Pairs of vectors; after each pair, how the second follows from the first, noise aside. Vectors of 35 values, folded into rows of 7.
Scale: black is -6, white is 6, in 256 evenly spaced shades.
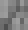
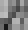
scaled up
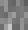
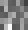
scaled up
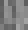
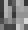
scaled up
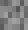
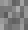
negated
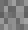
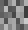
scaled up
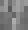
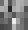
scaled up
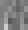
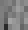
negated
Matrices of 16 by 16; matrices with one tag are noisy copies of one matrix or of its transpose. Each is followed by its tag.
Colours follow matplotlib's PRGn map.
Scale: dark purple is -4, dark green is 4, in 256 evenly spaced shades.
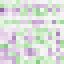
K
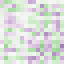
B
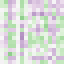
K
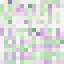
B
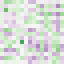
B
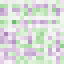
K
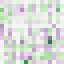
B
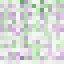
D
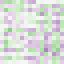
B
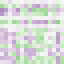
K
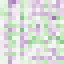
K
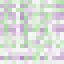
D
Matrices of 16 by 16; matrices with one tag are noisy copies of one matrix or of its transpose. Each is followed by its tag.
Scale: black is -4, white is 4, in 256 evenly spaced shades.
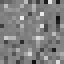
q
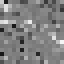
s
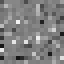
q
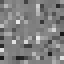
q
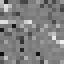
s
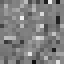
q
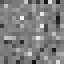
q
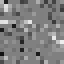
s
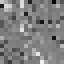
s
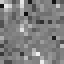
s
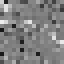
s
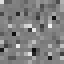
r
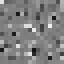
r
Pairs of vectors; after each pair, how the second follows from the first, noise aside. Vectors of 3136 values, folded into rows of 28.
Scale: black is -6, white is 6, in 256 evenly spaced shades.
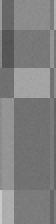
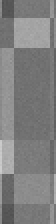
wrapped around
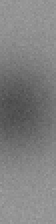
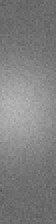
negated
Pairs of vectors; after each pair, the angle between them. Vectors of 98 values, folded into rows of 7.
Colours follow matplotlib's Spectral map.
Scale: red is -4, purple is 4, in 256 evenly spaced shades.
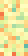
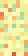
nearly parallel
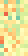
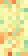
partly aligned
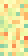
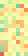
orthogonal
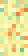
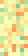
nearly parallel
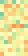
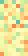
nearly parallel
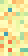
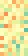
partly aligned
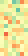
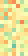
partly opposed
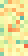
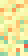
partly aligned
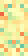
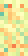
nearly opposite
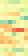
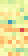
nearly parallel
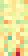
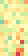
nearly parallel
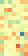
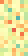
partly opposed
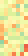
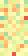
partly aligned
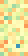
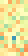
orthogonal
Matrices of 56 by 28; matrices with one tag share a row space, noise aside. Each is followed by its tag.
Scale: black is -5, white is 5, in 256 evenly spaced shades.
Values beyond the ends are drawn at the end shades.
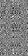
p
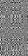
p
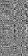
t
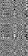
t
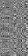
t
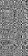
t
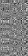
t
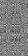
p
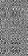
p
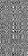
p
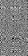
p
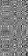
t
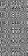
p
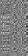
t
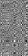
t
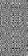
p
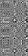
t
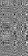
t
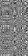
t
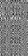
p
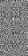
p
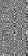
t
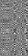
t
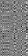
t
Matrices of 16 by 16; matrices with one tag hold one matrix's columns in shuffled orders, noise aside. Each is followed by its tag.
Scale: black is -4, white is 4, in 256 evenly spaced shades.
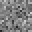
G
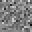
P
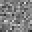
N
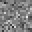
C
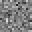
P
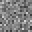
N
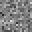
N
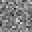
P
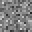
N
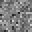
N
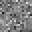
N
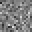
C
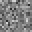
P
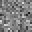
N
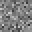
C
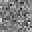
P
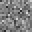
G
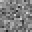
G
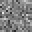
G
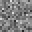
G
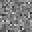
N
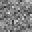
G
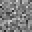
G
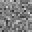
G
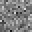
G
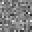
N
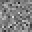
C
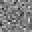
P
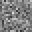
G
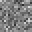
P
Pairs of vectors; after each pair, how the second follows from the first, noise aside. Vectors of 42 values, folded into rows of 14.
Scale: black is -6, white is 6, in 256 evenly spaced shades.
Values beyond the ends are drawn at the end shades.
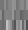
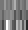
scaled up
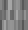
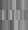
wrapped around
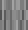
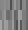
wrapped around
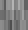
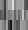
scaled up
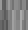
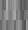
reversed
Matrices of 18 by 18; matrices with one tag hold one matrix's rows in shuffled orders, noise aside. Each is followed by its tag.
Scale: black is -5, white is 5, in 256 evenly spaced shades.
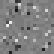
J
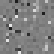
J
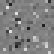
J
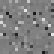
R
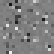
J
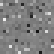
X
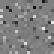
R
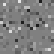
X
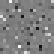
X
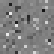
J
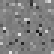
X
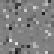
J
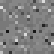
R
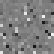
R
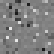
J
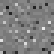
R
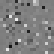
J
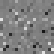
R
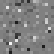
J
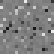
R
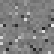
R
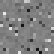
X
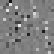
J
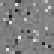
J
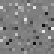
R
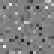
X
